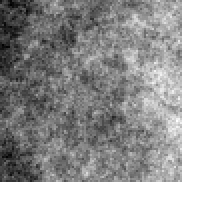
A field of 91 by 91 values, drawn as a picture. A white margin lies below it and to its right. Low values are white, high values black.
There are no regular stripes. The top left is the ninth with the highest average. The field climbs toward the left. The field is mottled with small blotches.
